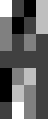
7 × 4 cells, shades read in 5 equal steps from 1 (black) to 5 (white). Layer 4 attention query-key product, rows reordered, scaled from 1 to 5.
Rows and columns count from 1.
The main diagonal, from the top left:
5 1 3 2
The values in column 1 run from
1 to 5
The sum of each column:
17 19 18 18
